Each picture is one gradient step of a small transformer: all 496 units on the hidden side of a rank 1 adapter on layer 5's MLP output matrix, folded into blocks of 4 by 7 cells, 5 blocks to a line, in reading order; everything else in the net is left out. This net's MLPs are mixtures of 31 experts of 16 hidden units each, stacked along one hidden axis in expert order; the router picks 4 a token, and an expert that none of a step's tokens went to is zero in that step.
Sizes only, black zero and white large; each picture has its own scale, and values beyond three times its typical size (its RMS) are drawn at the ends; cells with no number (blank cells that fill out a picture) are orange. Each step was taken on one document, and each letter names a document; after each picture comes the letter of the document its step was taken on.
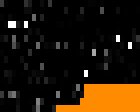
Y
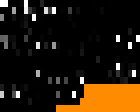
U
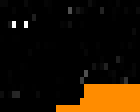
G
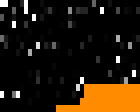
U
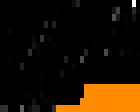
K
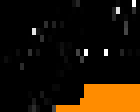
K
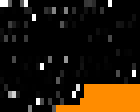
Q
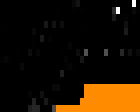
K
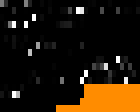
G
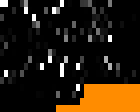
Q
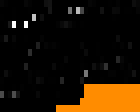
G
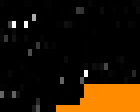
G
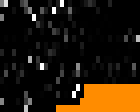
Q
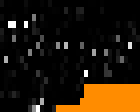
Y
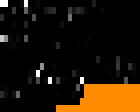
U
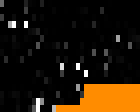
Y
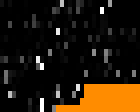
Q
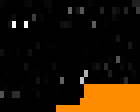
G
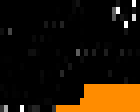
K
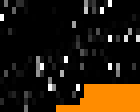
Q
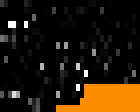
Y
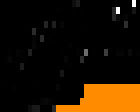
K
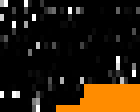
U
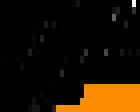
K
